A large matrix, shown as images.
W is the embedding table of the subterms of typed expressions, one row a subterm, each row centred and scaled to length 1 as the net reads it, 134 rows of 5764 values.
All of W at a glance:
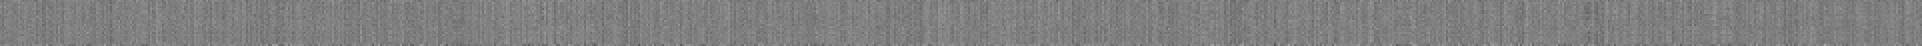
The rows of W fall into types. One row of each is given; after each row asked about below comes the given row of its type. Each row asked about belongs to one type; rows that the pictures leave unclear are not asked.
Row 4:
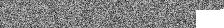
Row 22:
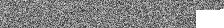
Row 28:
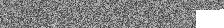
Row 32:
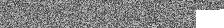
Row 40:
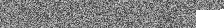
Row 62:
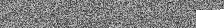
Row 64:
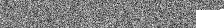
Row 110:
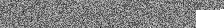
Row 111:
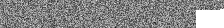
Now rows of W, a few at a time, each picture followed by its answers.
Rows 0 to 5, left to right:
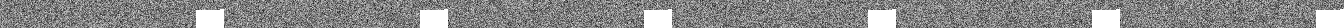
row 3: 111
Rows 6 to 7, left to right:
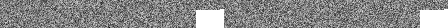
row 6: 28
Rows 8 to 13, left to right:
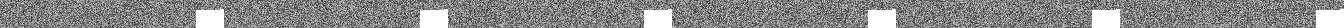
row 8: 110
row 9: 64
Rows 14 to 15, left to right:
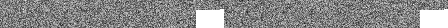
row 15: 110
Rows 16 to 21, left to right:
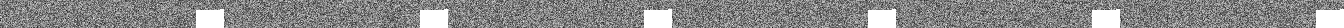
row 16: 64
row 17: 40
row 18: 111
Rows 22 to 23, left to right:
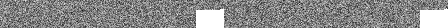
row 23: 110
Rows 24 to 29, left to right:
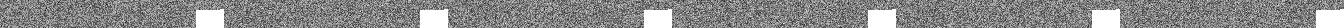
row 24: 40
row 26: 32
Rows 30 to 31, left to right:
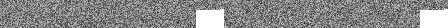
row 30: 62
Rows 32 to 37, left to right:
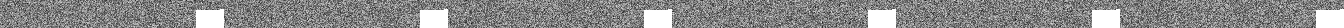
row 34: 28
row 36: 40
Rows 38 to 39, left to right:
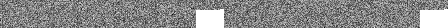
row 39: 110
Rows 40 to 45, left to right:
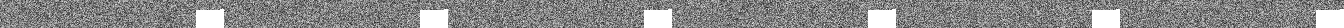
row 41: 32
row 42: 111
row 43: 40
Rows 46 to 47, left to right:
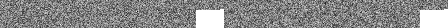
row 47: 4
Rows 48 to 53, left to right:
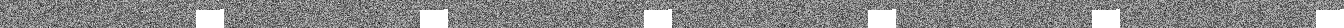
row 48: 40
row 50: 40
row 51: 4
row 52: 111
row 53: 40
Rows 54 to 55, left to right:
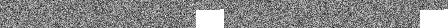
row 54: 40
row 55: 64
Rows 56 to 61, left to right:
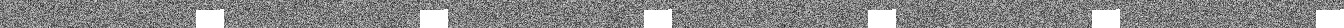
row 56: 111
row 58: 40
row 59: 4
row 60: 28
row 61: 62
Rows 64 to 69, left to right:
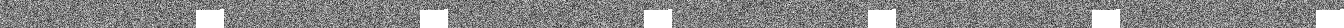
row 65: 22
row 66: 110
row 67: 40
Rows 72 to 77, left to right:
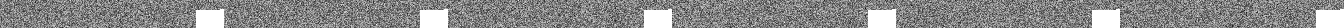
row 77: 4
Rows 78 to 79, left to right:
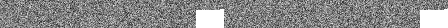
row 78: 64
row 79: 22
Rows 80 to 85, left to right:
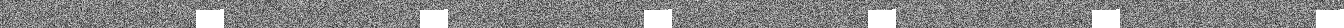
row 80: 62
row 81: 28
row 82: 62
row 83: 22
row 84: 4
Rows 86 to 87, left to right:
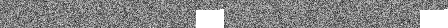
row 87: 4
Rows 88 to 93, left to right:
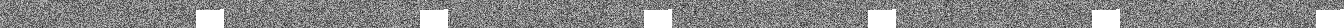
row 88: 22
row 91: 110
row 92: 4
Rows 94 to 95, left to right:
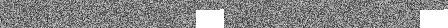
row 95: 28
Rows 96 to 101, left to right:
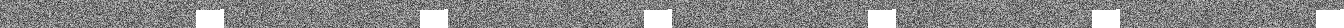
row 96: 40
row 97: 110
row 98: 28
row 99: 111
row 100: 28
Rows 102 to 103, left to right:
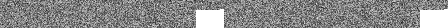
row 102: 32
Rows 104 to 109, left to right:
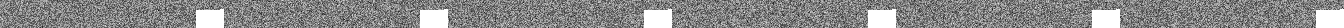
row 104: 22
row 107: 4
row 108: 32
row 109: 28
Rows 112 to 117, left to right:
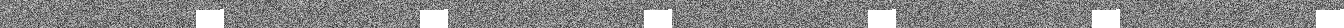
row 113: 28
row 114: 22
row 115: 111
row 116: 110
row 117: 111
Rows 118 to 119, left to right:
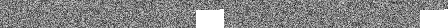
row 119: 110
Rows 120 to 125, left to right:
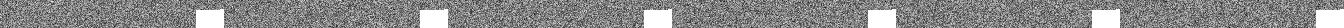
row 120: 62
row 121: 110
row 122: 111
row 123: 28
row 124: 28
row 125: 64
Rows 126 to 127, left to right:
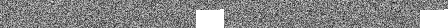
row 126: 62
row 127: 62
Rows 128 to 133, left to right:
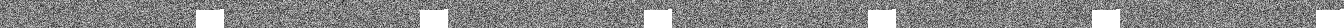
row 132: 22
